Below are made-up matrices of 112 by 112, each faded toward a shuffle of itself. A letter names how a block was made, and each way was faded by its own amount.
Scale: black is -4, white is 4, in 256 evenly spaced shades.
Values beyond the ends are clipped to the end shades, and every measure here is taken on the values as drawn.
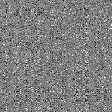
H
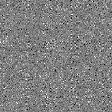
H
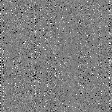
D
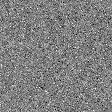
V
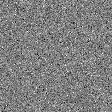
V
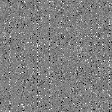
D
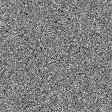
V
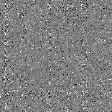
D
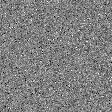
V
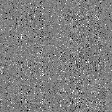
D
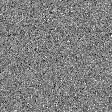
V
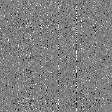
D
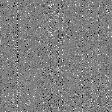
D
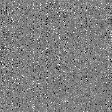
D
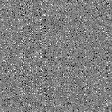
H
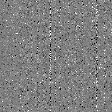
D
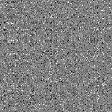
H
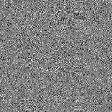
H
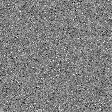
V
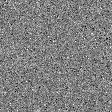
V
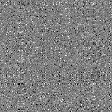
H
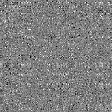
H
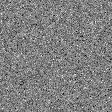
V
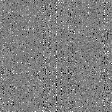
D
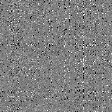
D
